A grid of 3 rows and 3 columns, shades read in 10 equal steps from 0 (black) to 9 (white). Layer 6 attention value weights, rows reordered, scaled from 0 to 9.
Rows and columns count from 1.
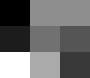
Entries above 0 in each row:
2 3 3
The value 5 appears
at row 1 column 2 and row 1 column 3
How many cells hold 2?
1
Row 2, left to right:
1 4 3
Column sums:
10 15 10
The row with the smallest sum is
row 2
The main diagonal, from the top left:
0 4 2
